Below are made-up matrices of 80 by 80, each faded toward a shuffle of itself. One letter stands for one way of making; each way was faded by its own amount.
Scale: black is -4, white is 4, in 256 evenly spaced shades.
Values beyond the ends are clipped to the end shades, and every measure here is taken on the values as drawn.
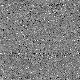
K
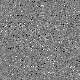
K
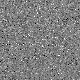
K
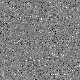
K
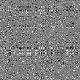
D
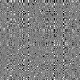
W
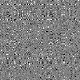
D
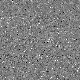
K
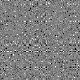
D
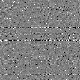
D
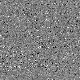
K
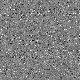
K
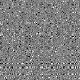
D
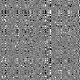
W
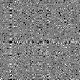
D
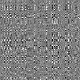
W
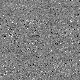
K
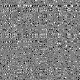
D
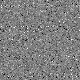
K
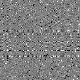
D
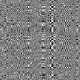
W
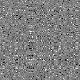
D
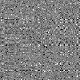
D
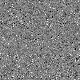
K
